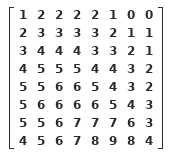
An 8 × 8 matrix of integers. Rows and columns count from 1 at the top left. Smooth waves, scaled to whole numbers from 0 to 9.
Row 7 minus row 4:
1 0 1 2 3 3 3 1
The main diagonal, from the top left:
1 3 4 5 5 5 6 4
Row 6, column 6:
5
